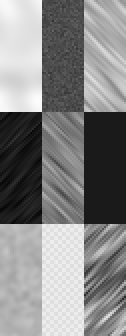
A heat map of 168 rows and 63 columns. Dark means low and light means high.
The table splits into 3 rows of 3 panels. Panel 1,1: very high, smooth, faint in contrast. Panel 1,2: low, fine-grained, faint in contrast. Panel 1,3: high, slanting down to the right. Panel 2,1: very low, slanting up to the right, faint in contrast. Panel 2,2: middling, slanting down to the right. Panel 2,3: very low, flat. Panel 3,1: high, blotchy, faint in contrast. Panel 3,2: very high, checkered, faint in contrast. Panel 3,3: middling, slanting up to the right, strong in contrast.
